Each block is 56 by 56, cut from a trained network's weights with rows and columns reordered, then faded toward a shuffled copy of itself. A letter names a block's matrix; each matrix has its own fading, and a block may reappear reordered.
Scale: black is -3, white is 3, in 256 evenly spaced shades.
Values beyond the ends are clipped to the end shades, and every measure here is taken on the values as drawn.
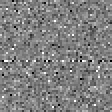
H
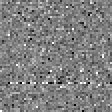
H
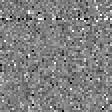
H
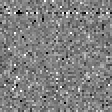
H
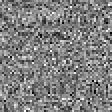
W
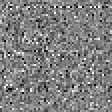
H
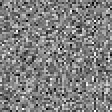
W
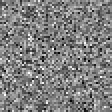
W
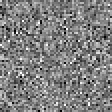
W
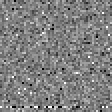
H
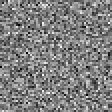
W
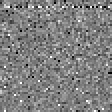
H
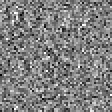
W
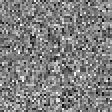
W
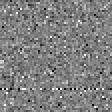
H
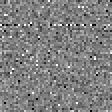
H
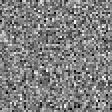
W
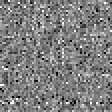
H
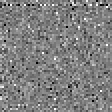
H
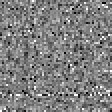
H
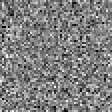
W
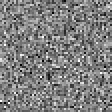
W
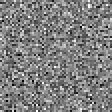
W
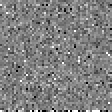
H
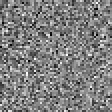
W
